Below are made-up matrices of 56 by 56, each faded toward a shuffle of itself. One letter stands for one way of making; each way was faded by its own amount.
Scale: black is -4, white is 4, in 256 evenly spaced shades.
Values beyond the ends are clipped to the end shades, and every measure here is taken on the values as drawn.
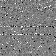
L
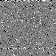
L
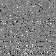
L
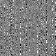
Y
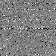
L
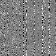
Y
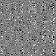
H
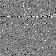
L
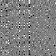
H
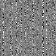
Y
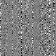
Y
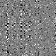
H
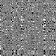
H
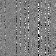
Y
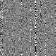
Y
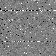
L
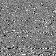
L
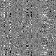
H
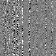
Y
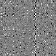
H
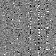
H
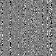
Y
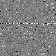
L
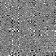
H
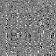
H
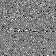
L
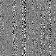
Y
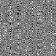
H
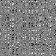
H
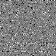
L
